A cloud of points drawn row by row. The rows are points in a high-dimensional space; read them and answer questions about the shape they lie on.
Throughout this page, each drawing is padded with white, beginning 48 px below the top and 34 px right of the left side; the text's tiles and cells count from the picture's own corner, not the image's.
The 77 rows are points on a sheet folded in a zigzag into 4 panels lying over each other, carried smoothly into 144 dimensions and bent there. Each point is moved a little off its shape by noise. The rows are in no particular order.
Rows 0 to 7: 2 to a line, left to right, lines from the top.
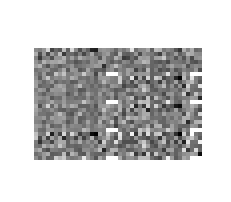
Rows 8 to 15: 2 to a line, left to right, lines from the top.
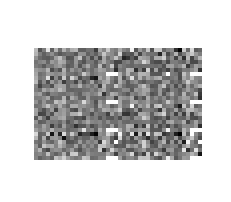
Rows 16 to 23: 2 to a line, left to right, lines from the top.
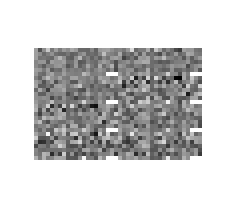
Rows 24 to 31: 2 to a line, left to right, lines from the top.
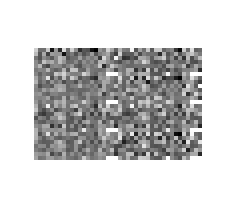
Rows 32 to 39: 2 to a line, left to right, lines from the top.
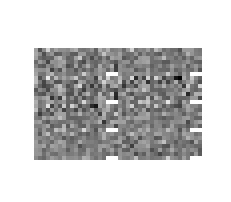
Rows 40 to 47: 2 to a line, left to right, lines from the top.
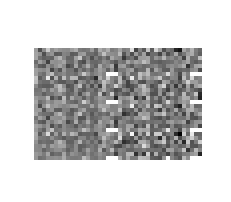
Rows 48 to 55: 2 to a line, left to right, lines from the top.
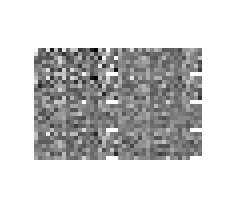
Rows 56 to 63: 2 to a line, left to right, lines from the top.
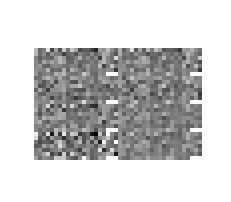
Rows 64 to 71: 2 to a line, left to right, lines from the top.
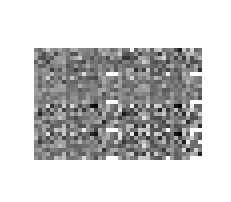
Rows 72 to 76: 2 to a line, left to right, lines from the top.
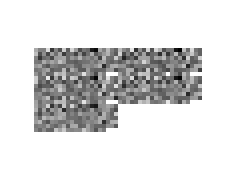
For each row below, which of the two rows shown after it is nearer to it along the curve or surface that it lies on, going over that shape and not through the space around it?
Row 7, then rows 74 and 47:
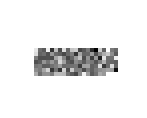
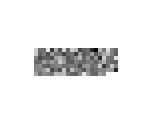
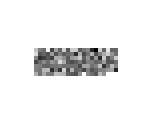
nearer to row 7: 47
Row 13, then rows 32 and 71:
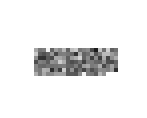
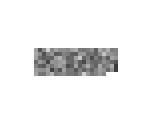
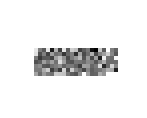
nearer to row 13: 71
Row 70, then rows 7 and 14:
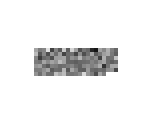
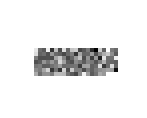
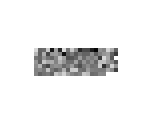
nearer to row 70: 14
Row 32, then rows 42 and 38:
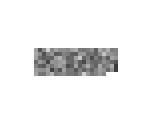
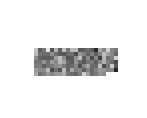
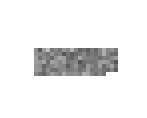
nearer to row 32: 42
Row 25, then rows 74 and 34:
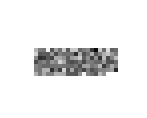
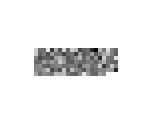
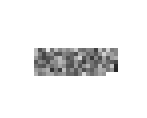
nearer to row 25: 34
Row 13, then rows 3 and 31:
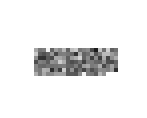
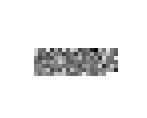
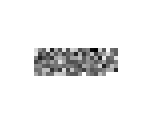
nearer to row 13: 31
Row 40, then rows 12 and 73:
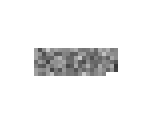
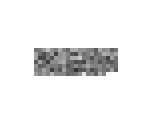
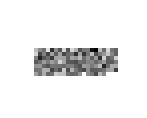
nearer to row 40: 12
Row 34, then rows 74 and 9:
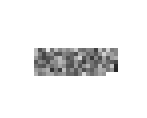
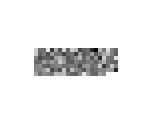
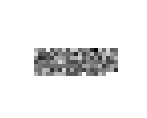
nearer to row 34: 9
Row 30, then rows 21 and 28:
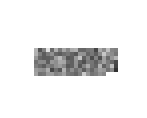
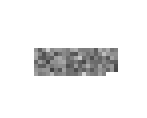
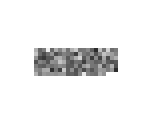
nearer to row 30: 21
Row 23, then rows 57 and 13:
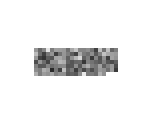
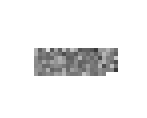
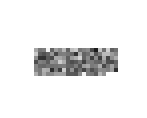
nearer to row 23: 13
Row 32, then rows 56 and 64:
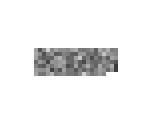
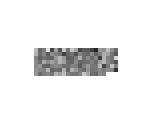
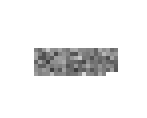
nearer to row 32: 64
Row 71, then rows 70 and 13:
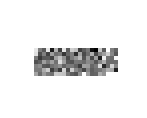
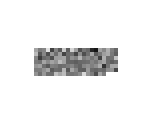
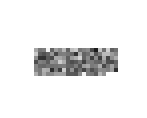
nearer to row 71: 13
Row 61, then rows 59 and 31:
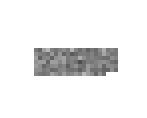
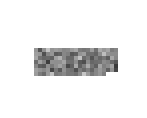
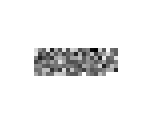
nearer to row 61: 59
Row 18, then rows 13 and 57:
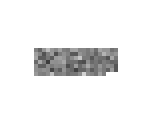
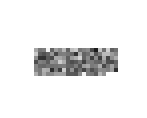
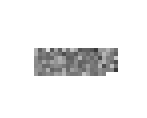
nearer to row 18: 57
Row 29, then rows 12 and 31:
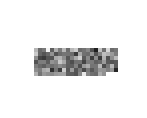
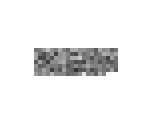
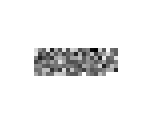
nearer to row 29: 31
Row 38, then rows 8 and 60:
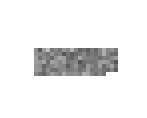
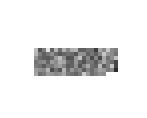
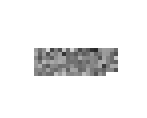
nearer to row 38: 60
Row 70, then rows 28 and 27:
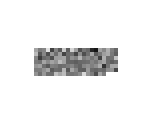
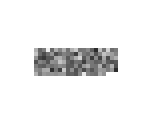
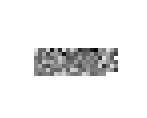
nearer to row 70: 27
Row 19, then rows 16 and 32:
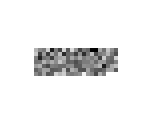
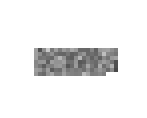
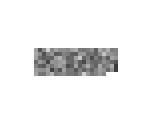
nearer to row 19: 16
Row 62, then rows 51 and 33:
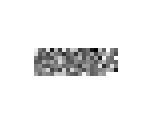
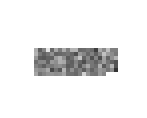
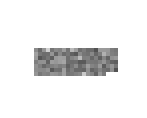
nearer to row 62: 51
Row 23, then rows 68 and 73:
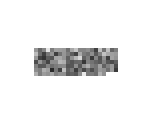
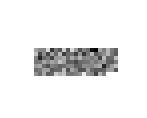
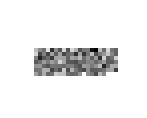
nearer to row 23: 73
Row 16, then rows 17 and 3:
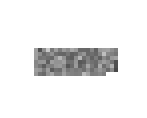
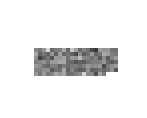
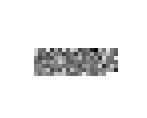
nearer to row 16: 17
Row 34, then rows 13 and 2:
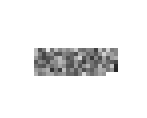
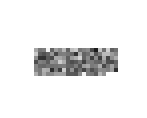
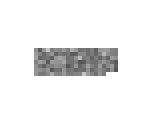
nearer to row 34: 13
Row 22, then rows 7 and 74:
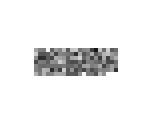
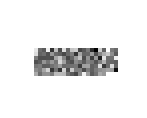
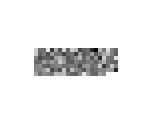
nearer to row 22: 7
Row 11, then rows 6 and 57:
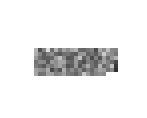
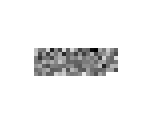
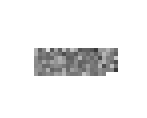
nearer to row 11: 57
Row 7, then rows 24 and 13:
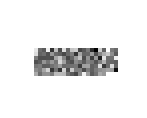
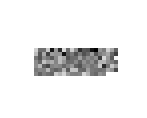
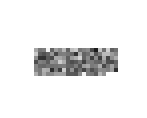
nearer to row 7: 13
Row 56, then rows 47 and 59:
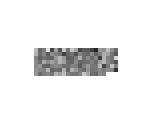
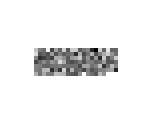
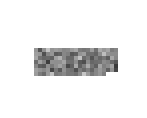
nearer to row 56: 59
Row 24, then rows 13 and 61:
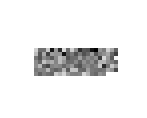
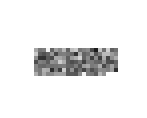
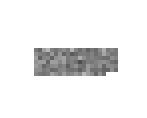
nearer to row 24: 61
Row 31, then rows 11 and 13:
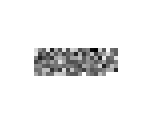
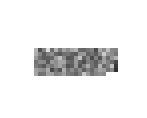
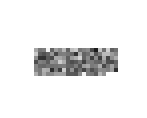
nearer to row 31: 13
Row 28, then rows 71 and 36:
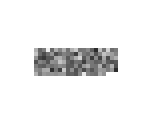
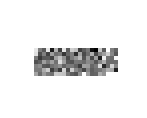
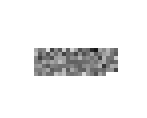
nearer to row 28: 71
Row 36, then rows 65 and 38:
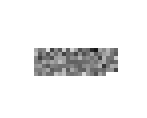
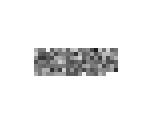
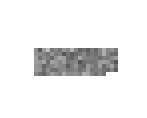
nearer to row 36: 38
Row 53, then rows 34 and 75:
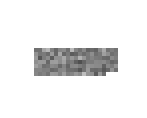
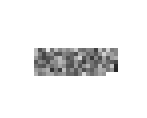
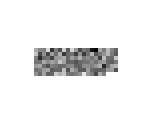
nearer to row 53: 75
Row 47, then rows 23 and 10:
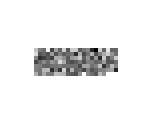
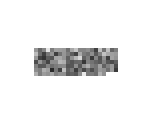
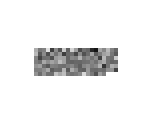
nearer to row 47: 23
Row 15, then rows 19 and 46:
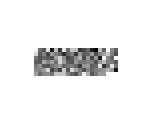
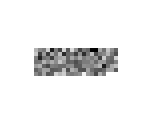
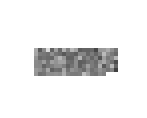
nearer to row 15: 46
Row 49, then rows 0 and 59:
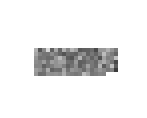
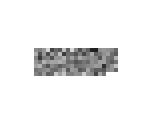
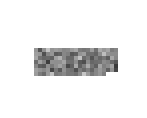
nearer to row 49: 59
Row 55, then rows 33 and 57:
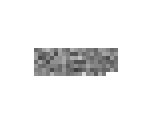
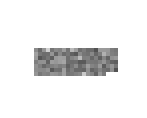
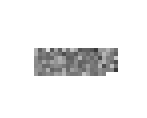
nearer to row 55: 33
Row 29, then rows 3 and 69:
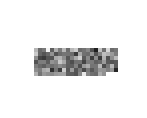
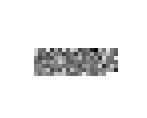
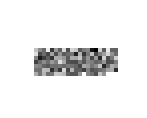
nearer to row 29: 69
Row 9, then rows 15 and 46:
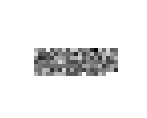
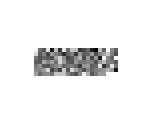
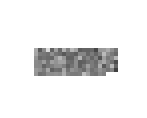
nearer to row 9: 15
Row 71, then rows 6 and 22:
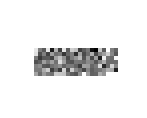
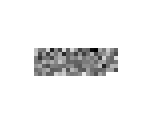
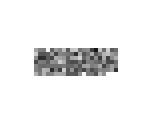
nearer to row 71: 22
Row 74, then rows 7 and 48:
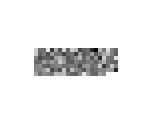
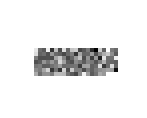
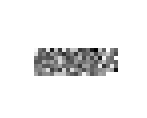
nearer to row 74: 48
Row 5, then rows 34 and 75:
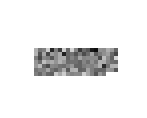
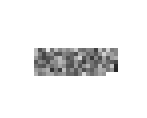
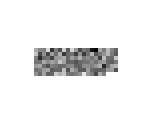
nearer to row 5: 75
